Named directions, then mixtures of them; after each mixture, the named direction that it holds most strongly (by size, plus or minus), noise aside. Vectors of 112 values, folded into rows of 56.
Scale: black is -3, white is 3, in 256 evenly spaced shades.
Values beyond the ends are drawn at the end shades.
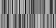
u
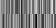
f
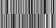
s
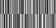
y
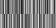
y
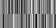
f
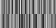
f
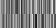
f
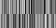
u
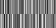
y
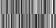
f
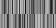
u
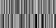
f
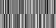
y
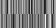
s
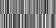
y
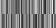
f
